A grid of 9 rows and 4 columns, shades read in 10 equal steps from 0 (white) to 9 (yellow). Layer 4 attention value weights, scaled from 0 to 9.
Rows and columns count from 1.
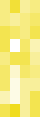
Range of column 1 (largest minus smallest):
4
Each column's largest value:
7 9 7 7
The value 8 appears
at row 1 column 2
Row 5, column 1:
5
